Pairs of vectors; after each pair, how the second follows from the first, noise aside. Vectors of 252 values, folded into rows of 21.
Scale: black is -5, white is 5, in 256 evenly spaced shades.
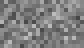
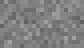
shrunk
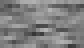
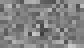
sign-scrambled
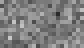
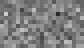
shuffled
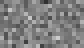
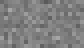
shrunk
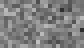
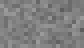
shrunk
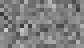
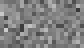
sign-scrambled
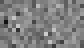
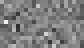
sign-scrambled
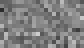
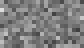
sign-scrambled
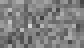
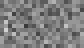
shuffled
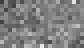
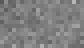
shrunk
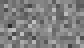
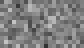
shuffled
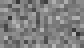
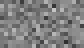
shuffled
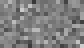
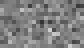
shuffled
